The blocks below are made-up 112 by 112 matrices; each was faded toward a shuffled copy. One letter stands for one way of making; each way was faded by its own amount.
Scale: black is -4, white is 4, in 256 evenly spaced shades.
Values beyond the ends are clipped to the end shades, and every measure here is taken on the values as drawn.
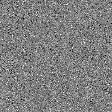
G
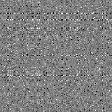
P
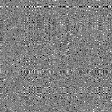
P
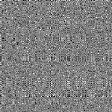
P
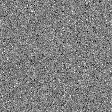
G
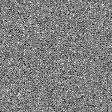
G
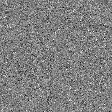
G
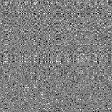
P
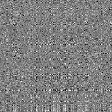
P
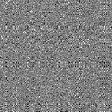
P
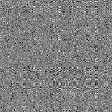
P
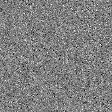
G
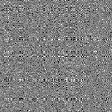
P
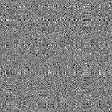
P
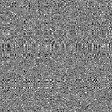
P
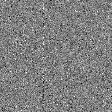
G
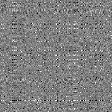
P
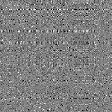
P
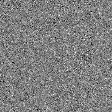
G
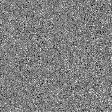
G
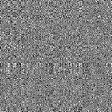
P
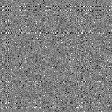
P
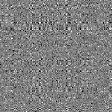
P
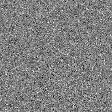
G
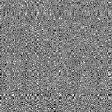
P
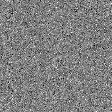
G
